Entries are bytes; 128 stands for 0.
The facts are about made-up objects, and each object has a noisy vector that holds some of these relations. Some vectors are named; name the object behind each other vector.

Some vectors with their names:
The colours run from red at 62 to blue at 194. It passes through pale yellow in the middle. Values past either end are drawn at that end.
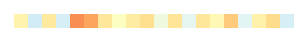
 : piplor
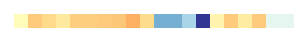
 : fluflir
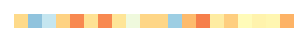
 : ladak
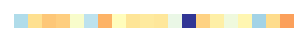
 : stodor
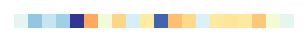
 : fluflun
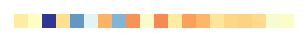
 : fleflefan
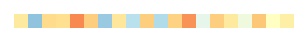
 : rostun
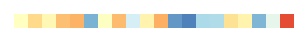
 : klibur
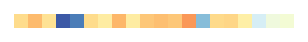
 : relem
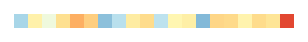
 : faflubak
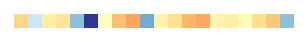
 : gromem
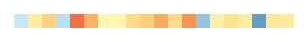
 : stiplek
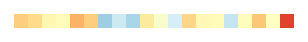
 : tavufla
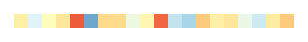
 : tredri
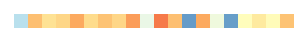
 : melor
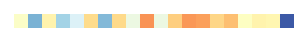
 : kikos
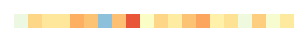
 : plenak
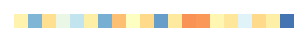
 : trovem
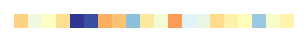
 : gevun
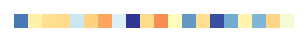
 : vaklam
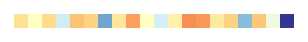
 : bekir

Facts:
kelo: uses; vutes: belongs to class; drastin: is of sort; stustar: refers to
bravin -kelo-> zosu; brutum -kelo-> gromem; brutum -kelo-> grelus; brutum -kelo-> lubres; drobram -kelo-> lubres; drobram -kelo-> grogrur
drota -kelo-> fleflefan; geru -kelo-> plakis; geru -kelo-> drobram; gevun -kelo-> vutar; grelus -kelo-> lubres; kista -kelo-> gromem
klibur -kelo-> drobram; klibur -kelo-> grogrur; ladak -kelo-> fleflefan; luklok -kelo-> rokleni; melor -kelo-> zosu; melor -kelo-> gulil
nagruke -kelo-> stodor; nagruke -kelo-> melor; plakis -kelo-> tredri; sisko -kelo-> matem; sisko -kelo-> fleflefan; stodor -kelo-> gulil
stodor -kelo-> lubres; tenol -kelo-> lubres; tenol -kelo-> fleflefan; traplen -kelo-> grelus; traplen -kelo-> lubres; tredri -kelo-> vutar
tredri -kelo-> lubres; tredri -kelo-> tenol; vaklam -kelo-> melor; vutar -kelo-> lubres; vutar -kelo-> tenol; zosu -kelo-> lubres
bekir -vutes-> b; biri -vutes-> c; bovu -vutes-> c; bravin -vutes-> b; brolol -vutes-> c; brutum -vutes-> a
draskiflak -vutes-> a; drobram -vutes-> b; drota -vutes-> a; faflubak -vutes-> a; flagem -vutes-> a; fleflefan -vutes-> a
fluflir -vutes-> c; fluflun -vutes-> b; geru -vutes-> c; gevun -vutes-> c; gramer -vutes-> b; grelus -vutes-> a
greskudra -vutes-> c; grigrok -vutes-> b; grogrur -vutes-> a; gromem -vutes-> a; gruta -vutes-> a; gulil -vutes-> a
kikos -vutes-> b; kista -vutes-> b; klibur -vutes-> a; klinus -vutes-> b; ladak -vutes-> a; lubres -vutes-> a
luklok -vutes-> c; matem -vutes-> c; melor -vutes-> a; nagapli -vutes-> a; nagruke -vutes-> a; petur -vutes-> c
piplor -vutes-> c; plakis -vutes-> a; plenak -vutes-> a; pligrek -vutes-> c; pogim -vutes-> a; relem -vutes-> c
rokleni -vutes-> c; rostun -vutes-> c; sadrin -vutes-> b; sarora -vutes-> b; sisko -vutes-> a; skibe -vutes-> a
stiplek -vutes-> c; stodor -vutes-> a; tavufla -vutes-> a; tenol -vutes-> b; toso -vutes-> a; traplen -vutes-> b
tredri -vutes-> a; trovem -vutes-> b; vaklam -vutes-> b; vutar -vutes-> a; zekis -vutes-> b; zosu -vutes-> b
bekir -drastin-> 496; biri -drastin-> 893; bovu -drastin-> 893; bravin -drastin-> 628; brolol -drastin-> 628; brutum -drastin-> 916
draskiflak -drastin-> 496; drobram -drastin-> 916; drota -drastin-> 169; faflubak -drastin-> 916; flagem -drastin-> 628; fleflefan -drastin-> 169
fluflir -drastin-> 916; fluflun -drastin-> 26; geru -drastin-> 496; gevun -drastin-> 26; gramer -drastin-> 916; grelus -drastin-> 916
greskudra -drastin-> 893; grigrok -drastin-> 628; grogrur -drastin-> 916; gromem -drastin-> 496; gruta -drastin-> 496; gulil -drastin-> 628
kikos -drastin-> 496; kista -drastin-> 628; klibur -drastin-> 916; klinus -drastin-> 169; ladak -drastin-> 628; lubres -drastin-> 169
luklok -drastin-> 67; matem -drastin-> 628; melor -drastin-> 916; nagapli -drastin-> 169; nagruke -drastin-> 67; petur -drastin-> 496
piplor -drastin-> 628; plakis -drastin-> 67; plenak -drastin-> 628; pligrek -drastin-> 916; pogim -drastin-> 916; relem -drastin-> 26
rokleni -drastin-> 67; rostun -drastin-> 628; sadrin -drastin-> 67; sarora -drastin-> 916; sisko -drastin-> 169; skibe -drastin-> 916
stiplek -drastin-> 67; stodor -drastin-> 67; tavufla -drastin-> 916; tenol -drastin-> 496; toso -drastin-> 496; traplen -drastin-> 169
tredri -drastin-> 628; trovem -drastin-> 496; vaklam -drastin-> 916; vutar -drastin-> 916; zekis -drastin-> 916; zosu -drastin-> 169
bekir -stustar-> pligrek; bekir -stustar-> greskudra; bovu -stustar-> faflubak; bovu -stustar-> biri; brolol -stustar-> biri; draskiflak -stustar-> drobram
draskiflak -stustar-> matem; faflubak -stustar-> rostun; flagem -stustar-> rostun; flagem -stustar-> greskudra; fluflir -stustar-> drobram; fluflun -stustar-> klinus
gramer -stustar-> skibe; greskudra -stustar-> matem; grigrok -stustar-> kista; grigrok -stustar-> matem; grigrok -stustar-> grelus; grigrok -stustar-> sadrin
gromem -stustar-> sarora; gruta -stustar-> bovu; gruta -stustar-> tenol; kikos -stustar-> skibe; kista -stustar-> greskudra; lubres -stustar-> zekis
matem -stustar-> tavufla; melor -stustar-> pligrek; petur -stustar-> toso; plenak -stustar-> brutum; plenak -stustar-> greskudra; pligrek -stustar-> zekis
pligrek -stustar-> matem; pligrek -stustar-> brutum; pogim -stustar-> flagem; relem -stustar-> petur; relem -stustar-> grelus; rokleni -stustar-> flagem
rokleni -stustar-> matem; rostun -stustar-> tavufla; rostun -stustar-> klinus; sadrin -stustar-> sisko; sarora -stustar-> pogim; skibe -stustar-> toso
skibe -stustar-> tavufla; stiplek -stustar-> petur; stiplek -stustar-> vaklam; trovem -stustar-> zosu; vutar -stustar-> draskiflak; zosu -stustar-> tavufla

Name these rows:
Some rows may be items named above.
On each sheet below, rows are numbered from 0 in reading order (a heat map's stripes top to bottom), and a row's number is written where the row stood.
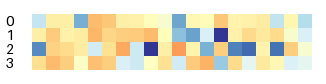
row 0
sadrin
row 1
fluflir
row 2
vaklam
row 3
greskudra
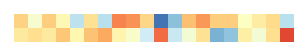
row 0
draskiflak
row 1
grelus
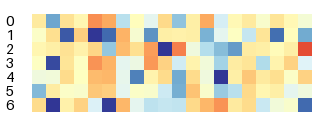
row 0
rostun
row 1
traplen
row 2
grogrur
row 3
brolol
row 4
bovu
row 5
sarora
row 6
tenol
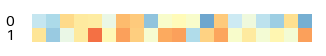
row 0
bravin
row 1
ladak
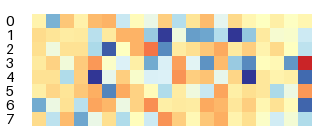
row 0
rostun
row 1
drobram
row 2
gromem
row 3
brutum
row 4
zosu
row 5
plakis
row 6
grigrok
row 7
petur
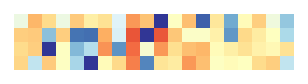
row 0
rokleni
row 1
lubres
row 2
fleflefan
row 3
gromem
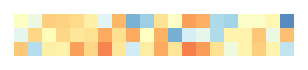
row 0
kista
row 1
vutar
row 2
matem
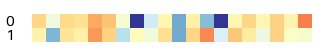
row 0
biri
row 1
rostun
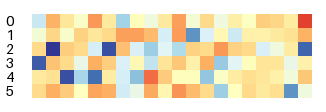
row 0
skibe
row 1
vutar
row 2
tenol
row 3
gramer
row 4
nagapli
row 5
pligrek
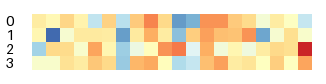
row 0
draskiflak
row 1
gruta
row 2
skibe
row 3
flagem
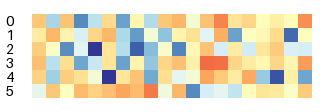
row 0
toso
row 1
zekis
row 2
klinus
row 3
toso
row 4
geru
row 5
vutar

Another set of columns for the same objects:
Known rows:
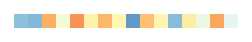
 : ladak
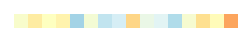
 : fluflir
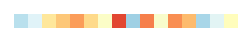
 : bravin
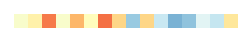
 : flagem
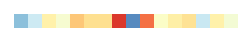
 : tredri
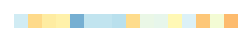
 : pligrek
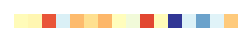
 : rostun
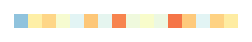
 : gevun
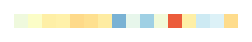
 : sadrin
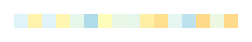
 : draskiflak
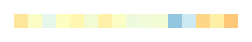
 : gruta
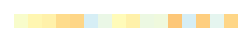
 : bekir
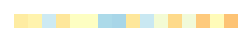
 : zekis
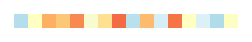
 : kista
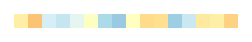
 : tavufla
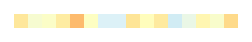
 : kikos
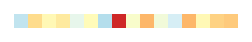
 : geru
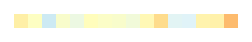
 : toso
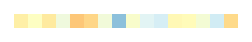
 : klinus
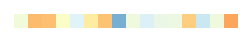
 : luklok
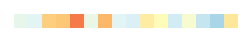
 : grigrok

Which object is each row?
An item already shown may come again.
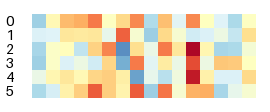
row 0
kista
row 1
plenak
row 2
zosu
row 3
vutar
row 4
sadrin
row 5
bravin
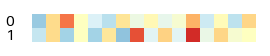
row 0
greskudra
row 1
melor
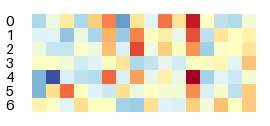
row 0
zosu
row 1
grogrur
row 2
gromem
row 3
nagapli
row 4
lubres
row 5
greskudra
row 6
zekis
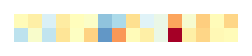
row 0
zekis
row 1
drobram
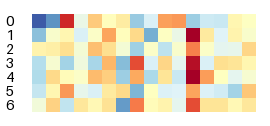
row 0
matem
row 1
plakis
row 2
fluflun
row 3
grelus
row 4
traplen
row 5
rokleni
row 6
vaklam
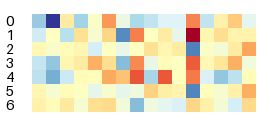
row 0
fleflefan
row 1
drobram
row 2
petur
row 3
tenol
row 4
gulil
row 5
petur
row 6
klinus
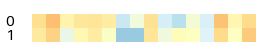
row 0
sarora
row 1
gramer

